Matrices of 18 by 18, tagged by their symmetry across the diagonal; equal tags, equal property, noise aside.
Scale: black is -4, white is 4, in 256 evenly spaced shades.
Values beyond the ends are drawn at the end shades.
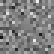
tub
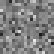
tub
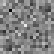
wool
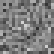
wool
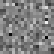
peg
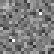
wool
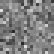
peg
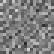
wool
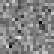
peg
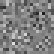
tub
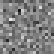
tub
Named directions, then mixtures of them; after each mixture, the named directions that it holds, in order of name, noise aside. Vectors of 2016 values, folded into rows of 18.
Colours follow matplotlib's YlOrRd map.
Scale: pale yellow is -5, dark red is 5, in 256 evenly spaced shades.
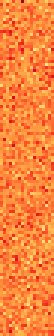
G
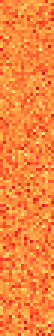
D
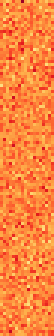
G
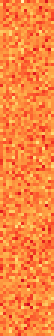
D, G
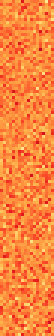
D, G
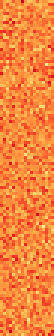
D, G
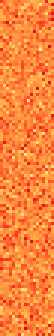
D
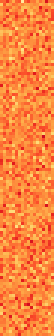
D, G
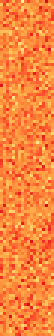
D, G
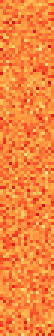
D, G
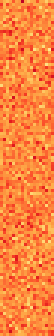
G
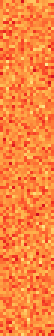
D, G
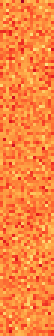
G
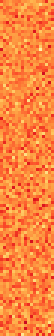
D
